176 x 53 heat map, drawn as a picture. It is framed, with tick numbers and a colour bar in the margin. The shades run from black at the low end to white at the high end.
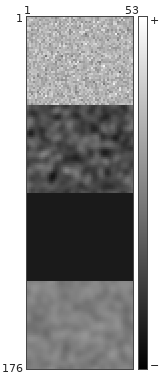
It is made of 4 by 1 panels. Panel 1,1: high, fine-grained. Panel 2,1: low, blotchy. Panel 3,1: very low, flat. Panel 4,1: middling, blotchy, faint in contrast.
